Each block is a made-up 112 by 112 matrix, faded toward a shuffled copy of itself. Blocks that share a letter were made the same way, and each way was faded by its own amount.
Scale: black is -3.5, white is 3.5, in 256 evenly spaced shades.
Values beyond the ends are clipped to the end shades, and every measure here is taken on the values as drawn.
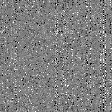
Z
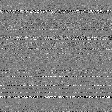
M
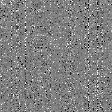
Z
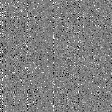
Z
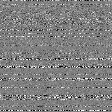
M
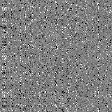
Z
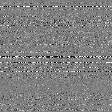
M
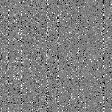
Z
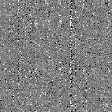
Z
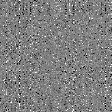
Z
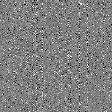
Z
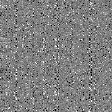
Z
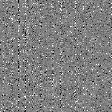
Z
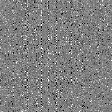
Z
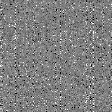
Z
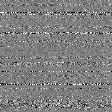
M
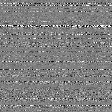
M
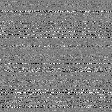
M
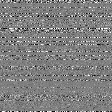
M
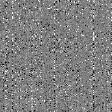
Z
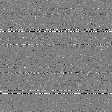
M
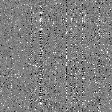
Z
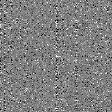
Z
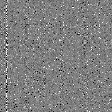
Z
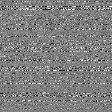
M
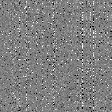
Z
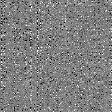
Z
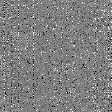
Z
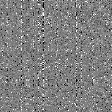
Z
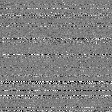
M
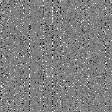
Z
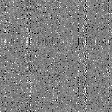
Z
